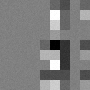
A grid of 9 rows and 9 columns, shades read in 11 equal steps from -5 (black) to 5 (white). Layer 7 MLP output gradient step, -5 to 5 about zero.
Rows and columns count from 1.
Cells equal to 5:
2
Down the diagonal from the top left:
0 0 0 0 -1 2 -3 0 1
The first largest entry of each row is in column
1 6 6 6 1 5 6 1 6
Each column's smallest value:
0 0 0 0 -2 -5 -3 0 -2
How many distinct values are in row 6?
4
